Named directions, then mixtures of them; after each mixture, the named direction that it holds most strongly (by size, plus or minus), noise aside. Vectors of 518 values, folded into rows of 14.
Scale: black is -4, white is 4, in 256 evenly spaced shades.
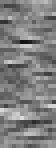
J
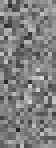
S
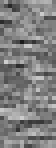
J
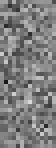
S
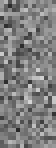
S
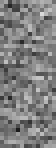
S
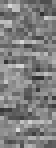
J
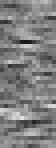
J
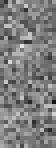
S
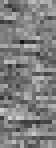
J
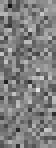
S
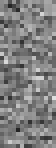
S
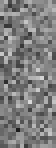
S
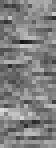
J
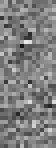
S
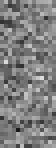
S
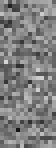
S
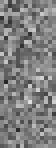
S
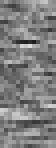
J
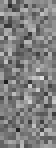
S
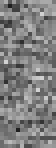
S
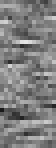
J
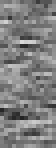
J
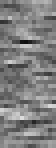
J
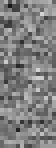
S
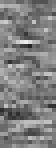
J
